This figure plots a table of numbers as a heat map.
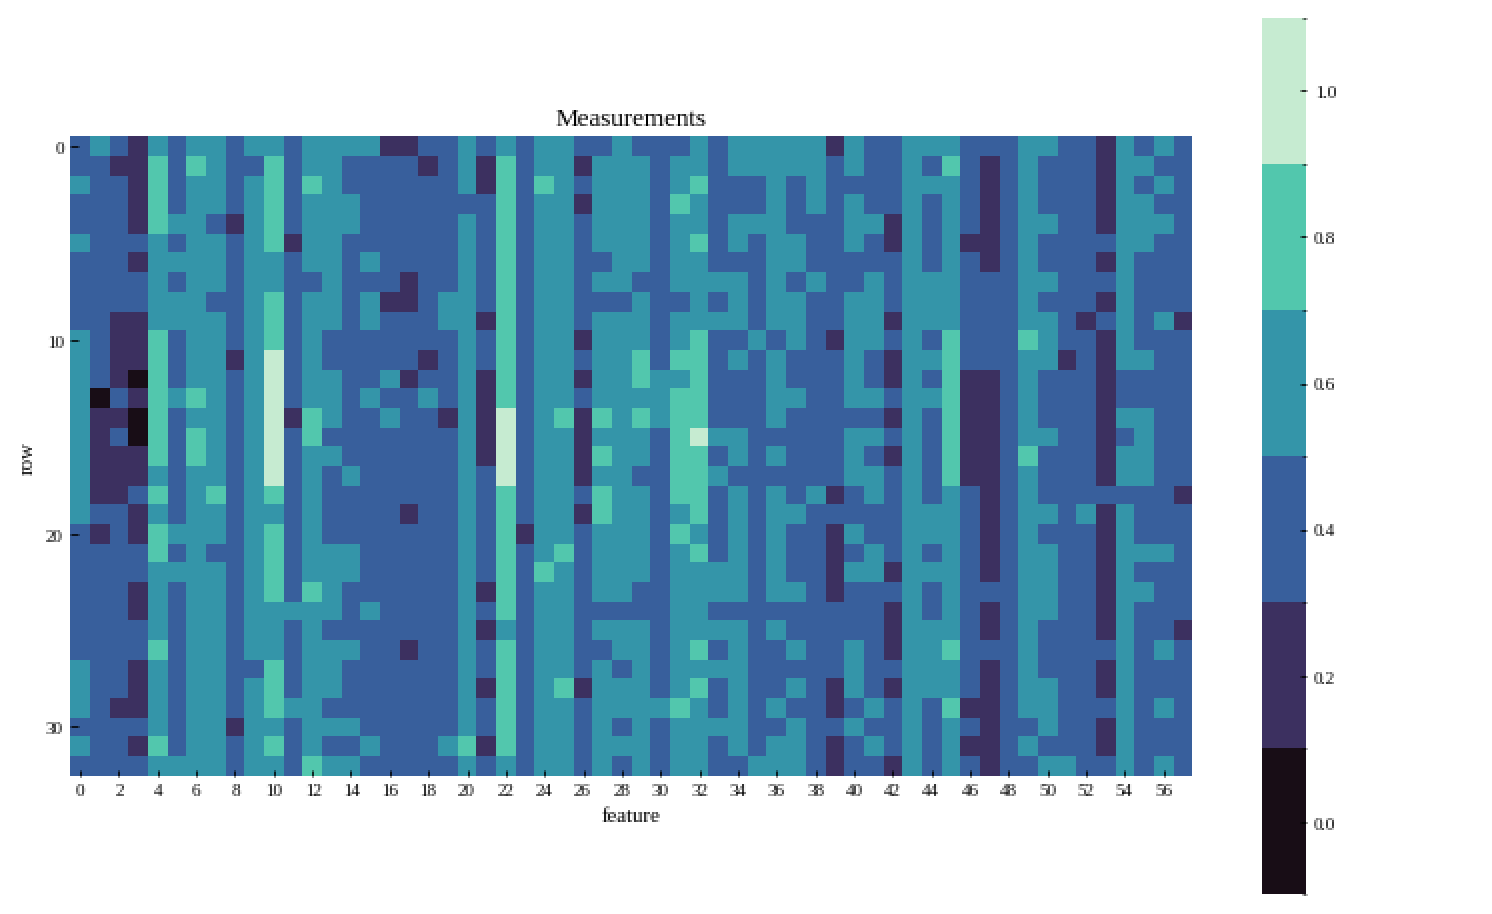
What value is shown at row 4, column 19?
0.4
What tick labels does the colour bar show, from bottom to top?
0.0, 0.2, 0.4, 0.6, 0.8, 1.0
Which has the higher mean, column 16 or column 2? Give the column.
16
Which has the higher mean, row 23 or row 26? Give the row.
26
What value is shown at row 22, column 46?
0.4
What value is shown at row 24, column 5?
0.4
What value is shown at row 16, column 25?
0.6
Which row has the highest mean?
13
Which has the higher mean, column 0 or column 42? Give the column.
0
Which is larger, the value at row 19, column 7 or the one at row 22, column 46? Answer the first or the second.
the first
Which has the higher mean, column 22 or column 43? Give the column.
22
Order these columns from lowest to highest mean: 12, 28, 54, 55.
55, 28, 54, 12
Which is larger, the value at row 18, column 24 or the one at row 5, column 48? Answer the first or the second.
the first
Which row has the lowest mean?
24
